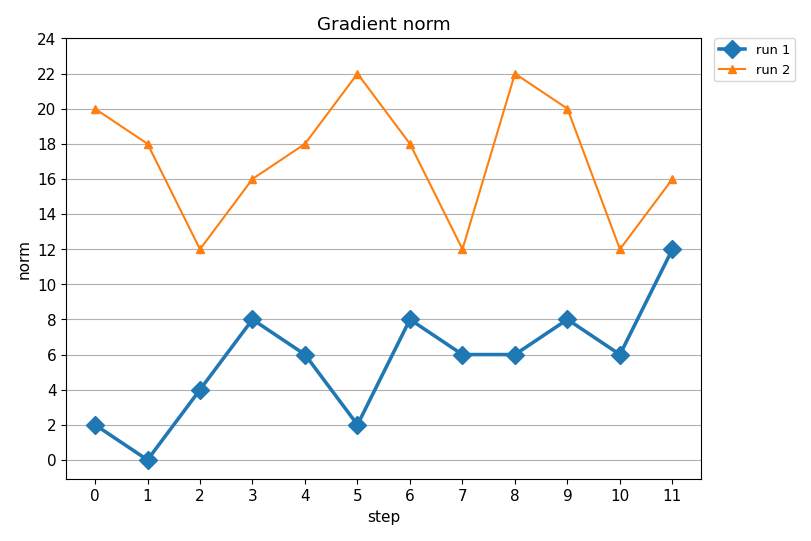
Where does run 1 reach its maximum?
11
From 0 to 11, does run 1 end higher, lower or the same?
higher
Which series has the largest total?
run 2
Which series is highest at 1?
run 2
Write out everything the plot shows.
Title: Gradient norm
x-axis: step, ticks 0 1 2 3 4 5 6 7 8 9 10 11
y-axis: norm, ticks 0 2 4 6 8 10 12 14 16 18 20 22 24
Legend: run 1, run 2
Values:
run 1: 2 0 4 8 6 2 8 6 6 8 6 12
run 2: 20 18 12 16 18 22 18 12 22 20 12 16
